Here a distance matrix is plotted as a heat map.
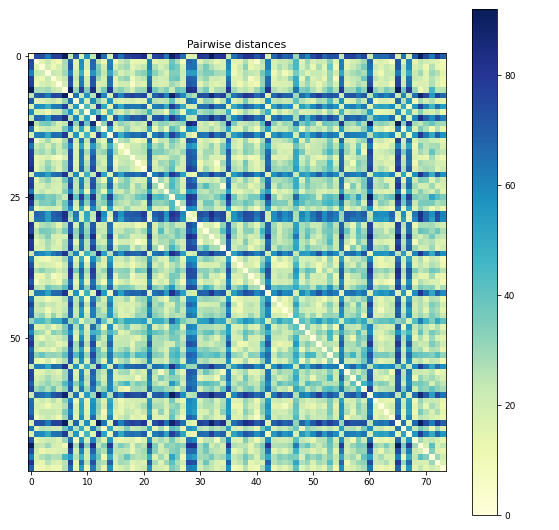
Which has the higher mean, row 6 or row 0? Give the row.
0
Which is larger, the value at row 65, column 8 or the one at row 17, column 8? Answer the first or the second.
the first
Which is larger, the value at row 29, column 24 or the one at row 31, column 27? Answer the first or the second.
the first
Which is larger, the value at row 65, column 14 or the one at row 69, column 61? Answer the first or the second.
the second
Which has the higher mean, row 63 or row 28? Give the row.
28
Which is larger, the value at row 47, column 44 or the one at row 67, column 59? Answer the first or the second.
the second
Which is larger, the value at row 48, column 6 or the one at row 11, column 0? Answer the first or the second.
the first
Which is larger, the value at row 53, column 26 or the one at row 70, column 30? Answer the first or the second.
the first
